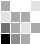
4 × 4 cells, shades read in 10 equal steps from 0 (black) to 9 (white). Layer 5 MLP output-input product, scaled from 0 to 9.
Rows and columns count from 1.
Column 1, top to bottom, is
6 8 4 0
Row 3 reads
4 6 8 6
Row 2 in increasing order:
6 6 8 9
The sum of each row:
32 29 24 20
